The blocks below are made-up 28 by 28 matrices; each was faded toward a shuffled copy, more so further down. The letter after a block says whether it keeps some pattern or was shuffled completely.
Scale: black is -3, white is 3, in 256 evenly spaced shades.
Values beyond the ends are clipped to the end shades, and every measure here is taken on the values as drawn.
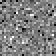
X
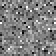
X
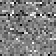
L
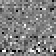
L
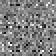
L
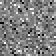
X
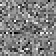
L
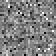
X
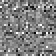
L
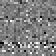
L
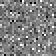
X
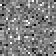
X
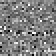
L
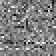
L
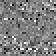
L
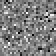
X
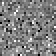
X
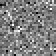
X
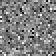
X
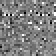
L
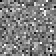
X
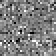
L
